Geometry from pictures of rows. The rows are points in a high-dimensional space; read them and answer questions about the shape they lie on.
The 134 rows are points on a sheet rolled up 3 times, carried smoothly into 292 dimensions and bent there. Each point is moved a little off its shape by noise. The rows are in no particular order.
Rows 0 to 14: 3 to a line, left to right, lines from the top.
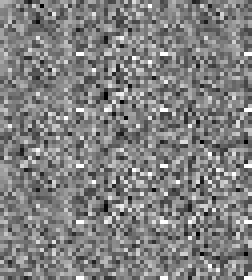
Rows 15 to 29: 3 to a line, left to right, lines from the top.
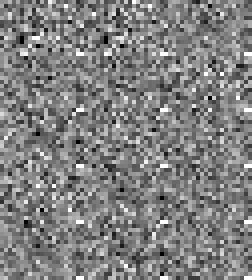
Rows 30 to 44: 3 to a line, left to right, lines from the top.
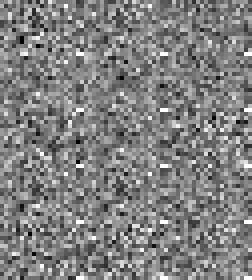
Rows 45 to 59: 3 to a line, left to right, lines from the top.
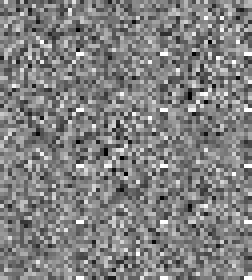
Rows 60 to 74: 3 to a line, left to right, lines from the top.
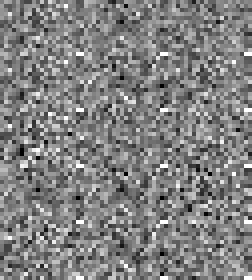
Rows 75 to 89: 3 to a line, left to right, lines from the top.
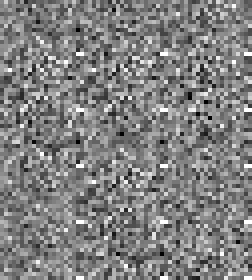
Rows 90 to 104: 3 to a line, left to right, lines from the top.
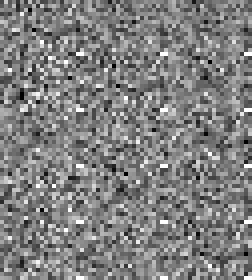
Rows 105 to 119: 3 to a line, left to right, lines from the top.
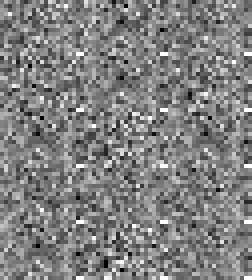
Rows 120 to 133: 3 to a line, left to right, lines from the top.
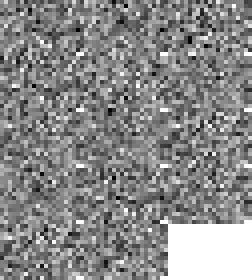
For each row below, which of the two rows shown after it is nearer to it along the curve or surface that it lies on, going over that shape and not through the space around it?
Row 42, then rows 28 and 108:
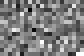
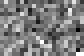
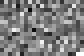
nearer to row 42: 108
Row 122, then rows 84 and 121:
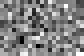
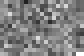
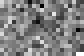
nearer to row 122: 121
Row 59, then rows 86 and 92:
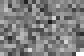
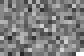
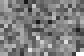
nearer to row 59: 92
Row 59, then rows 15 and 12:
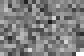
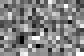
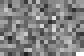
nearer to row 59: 12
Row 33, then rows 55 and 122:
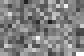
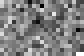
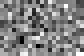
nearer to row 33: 55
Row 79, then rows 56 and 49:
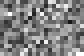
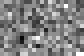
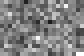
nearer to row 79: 56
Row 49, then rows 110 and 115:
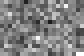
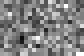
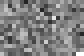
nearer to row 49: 115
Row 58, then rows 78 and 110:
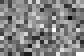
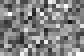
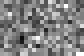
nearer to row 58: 78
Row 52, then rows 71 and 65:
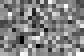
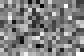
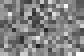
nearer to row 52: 71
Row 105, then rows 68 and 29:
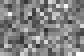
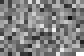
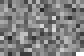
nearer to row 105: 29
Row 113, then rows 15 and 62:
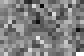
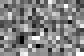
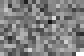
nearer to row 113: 62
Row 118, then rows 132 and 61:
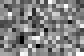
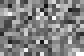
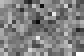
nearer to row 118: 132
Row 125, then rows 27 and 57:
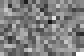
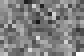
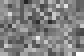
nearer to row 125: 57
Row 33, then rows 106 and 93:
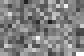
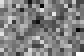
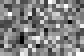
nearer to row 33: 106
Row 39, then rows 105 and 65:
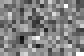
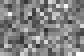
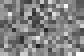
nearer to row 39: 65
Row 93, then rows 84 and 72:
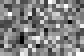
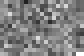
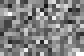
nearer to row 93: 72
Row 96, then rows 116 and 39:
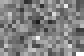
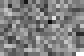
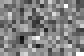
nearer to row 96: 116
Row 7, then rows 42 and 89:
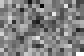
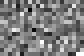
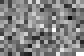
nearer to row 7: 42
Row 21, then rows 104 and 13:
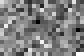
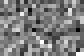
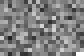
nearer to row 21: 104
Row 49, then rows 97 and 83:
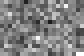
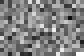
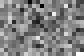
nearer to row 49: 83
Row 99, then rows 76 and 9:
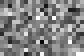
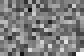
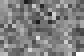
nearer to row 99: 76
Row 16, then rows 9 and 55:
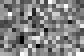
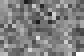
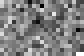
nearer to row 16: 55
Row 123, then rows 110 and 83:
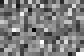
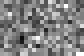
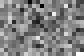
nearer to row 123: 83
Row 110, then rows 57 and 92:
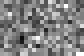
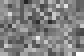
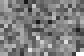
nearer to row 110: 57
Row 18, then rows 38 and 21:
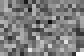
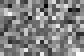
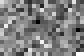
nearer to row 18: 21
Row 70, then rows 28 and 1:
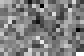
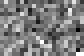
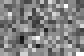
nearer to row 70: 28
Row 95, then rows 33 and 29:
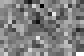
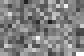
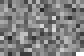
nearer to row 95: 33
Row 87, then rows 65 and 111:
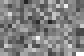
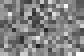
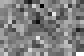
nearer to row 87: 111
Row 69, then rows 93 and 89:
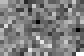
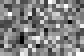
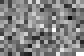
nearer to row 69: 89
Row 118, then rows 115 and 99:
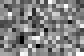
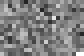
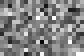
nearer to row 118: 99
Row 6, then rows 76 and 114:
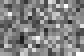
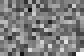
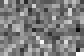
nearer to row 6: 76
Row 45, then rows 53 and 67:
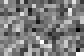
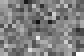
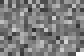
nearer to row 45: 67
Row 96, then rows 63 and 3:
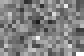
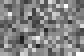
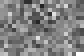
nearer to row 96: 3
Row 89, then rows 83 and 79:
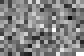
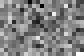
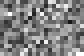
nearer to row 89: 79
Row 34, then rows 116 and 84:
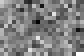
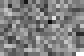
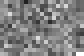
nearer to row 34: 84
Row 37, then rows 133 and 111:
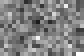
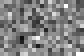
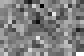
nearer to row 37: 111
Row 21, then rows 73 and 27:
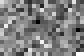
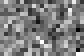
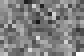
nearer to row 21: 73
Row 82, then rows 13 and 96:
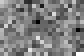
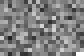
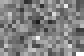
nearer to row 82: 96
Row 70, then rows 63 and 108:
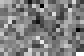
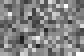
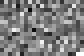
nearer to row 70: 63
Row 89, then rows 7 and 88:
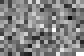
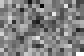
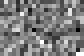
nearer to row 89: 88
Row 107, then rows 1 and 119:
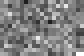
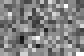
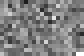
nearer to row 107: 119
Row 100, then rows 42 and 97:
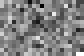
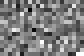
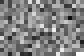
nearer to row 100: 42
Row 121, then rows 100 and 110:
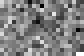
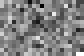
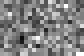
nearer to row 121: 100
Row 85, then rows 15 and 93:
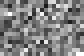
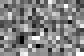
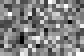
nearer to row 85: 93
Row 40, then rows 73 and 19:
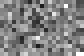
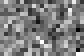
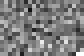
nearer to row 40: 73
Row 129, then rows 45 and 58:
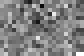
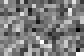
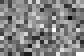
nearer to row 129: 45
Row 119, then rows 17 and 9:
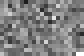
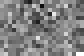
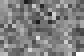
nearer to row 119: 17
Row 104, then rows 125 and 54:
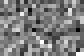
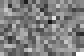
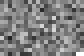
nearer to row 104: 54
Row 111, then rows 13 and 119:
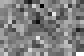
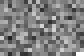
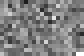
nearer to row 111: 119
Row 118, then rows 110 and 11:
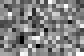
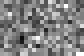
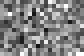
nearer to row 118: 11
